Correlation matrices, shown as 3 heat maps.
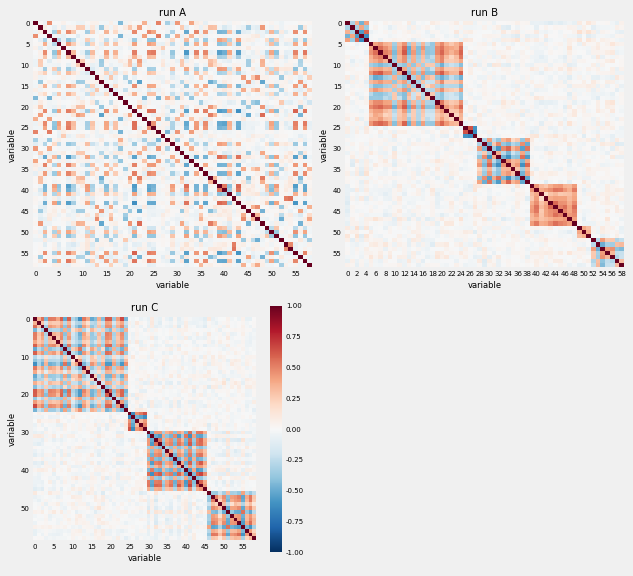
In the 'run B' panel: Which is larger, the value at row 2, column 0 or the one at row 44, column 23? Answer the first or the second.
the first
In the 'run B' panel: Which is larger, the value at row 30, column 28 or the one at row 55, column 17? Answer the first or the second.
the first
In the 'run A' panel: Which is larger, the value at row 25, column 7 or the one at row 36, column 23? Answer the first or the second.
the first
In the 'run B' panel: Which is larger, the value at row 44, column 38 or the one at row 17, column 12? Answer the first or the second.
the first
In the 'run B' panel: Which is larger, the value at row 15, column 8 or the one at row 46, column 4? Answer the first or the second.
the second
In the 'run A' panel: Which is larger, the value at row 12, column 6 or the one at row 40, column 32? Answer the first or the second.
the second
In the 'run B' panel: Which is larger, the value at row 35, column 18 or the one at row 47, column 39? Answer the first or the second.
the second
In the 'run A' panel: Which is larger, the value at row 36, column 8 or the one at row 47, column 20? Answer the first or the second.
the first
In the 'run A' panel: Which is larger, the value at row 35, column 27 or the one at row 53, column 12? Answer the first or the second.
the first
